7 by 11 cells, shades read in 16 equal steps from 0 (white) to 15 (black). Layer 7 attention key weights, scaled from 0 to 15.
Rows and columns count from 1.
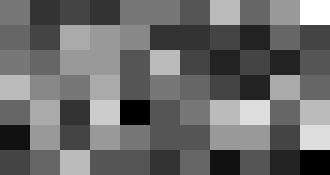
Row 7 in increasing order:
4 9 9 10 10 10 11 12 13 14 15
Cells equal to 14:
2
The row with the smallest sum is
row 5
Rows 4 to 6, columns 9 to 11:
13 5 9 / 2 9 4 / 6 11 2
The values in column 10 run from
5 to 13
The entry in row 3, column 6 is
4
